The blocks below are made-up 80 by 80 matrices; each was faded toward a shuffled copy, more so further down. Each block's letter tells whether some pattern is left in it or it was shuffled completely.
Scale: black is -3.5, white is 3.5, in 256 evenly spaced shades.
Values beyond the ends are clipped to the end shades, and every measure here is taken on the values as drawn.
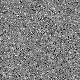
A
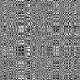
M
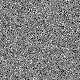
A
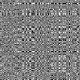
M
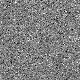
A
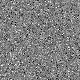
A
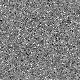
A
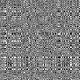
M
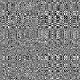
M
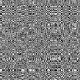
M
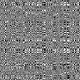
M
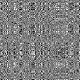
M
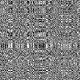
M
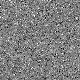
A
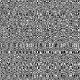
M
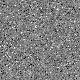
A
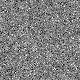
A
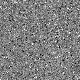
A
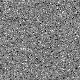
A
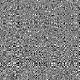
M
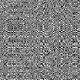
M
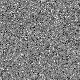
A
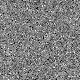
A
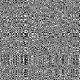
M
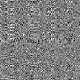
M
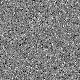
A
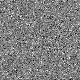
A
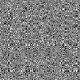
M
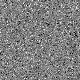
A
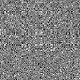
M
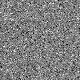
A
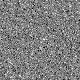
A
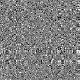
M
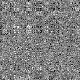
M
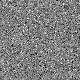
A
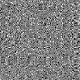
M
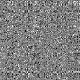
M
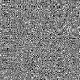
M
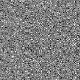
M
